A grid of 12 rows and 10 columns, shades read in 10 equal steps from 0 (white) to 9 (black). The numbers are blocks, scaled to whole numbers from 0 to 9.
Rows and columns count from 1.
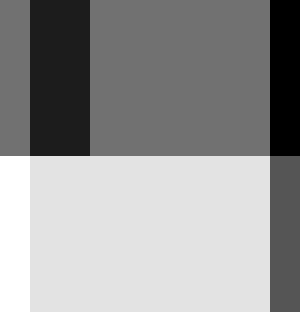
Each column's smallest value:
0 1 1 1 1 1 1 1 1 6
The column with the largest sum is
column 10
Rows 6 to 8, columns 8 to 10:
5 5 9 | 1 1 6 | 1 1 6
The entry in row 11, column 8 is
1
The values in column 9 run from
1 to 5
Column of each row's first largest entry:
10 10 10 10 10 10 10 10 10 10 10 10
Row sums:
60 60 60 60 60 60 14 14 14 14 14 14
